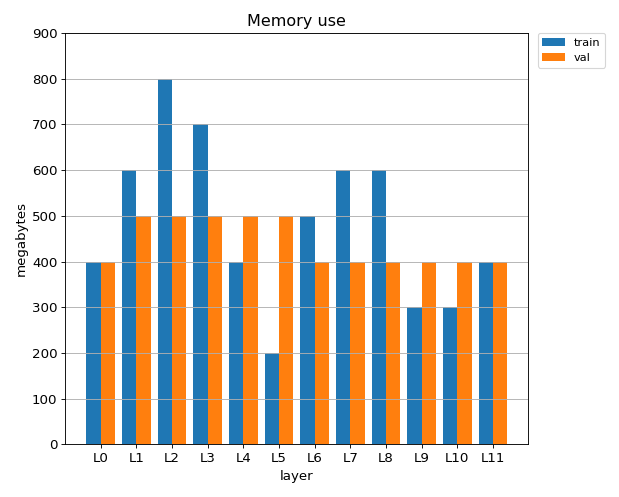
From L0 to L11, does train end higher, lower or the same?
the same
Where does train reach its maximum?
L2
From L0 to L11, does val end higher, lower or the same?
the same
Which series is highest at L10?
val
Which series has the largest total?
train
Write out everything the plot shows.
Title: Memory use
x-axis: layer, ticks L0 L1 L2 L3 L4 L5 L6 L7 L8 L9 L10 L11
y-axis: megabytes, ticks 0 100 200 300 400 500 600 700 800 900
Legend: train, val
Values:
train: 400 600 800 700 400 200 500 600 600 300 300 400
val: 400 500 500 500 500 500 400 400 400 400 400 400
